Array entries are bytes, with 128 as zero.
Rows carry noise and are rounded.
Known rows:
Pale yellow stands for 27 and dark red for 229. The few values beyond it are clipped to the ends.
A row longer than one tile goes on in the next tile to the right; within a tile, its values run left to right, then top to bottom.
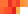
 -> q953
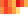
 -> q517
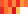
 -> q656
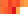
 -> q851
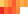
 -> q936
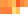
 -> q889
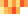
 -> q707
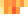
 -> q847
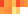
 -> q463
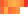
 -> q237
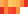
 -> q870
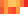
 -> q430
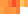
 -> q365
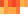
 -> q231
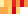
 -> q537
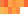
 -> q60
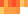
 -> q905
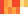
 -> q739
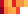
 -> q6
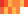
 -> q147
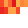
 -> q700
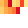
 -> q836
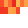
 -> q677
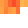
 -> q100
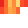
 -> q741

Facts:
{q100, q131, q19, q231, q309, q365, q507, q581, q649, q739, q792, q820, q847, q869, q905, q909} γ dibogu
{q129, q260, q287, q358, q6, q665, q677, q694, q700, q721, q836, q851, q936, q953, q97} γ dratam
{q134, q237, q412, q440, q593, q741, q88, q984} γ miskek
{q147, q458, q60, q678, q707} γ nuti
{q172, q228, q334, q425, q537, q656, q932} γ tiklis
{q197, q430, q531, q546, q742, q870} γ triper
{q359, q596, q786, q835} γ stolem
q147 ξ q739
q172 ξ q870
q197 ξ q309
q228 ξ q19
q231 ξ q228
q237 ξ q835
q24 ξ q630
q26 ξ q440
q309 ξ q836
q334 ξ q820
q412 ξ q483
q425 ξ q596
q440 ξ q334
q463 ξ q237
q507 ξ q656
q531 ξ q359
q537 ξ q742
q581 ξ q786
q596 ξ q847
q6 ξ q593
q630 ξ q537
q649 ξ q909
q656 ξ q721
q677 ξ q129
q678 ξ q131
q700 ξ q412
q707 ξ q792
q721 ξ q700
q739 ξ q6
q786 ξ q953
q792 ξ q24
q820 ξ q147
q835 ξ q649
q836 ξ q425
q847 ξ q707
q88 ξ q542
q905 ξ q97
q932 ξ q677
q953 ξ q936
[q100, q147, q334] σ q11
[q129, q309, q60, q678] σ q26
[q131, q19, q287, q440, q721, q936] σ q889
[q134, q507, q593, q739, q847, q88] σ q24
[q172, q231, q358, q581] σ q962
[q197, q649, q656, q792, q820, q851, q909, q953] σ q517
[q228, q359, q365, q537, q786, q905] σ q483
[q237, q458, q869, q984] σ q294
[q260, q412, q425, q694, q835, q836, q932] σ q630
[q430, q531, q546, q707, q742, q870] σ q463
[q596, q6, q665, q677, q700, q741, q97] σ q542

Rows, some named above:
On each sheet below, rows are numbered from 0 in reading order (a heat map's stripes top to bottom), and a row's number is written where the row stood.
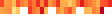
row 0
q463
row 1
q656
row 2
q531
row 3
q835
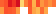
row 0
q820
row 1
q172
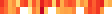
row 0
q741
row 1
q792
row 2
q507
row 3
q909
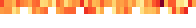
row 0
q463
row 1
q309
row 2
q786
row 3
q483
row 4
q847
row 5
q630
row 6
q596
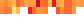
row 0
q889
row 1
q334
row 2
q287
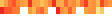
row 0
q129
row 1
q88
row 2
q228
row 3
q463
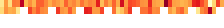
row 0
q24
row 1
q721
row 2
q228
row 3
q97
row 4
q932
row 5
q440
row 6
q88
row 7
q197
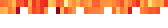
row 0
q835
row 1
q909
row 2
q593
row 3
q358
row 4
q412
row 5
q359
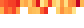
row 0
q649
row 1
q425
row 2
q24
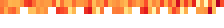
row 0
q134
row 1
q678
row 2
q483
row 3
q542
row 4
q889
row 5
q542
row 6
q26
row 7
q742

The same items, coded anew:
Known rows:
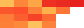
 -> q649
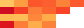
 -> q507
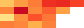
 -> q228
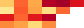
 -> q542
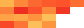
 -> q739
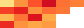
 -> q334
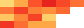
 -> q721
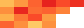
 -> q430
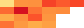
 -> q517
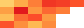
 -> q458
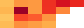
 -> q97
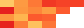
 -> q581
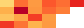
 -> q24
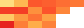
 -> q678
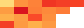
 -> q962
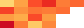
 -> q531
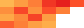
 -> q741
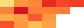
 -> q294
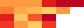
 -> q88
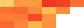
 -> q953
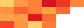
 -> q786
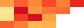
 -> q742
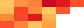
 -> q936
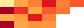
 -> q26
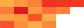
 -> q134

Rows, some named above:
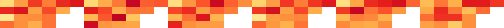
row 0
q932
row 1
q440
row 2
q334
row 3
q932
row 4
q425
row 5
q909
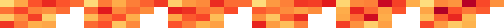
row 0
q721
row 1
q792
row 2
q820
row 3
q463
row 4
q359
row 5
q483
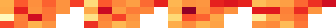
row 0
q537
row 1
q630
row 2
q129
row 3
q905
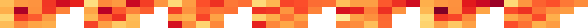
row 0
q97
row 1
q483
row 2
q531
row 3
q678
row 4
q905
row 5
q870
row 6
q656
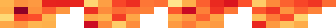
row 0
q129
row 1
q531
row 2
q596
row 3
q412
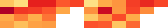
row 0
q197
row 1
q707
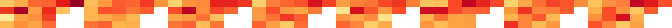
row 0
q172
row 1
q6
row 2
q847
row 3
q835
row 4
q593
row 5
q309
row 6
q147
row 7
q936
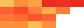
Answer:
q649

